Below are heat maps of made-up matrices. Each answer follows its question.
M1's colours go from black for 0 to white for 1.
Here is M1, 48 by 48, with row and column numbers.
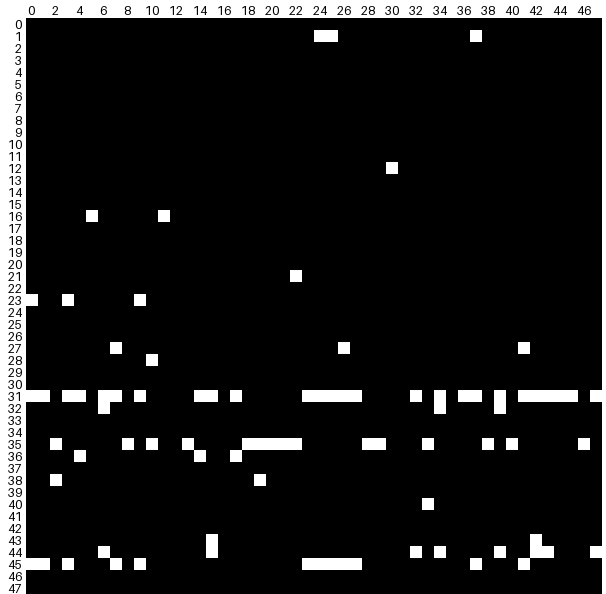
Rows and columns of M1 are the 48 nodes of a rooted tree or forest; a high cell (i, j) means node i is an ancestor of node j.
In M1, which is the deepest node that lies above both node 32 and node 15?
44
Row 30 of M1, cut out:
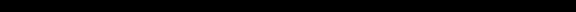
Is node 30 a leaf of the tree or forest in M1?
yes
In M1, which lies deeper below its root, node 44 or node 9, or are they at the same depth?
node 9
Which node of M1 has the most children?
35
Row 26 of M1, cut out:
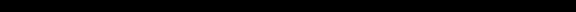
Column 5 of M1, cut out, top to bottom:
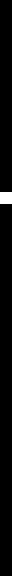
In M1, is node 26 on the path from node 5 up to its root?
no
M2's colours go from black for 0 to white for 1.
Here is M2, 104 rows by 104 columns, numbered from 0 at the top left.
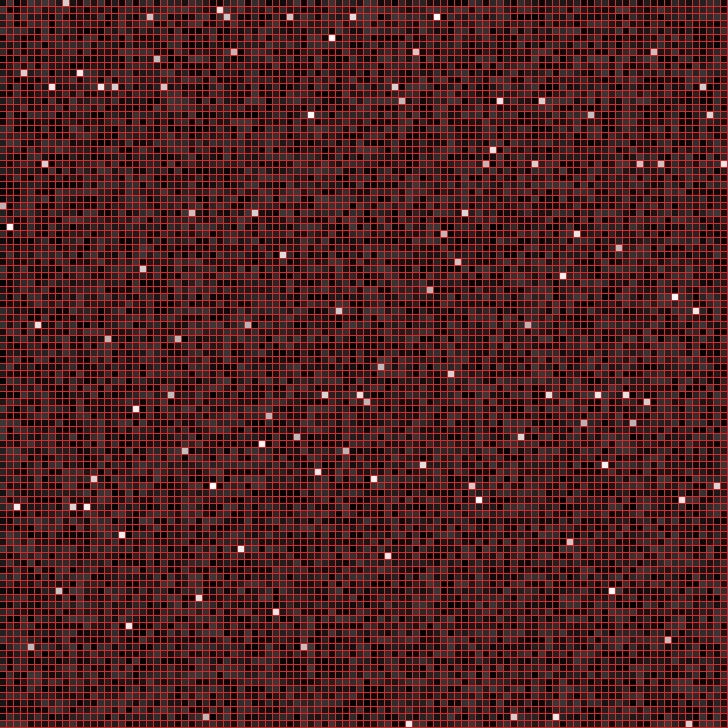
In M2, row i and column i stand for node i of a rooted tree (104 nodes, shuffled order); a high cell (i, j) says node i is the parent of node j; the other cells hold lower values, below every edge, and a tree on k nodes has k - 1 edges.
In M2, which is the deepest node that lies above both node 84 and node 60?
12
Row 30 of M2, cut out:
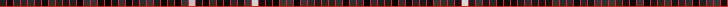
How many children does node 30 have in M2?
3
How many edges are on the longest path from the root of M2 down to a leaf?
7
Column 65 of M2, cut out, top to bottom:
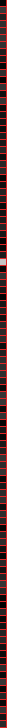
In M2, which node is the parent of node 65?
37
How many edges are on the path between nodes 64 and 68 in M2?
2
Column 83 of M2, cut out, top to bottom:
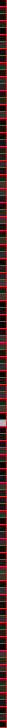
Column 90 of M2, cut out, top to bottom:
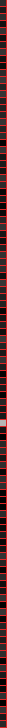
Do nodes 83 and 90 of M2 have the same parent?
yes
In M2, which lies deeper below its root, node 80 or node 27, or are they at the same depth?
node 80
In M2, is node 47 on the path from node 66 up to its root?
no
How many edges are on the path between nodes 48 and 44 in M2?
1
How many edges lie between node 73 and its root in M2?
5
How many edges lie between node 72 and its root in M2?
0
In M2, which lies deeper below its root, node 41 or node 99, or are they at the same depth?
node 99
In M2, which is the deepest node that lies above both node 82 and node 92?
12
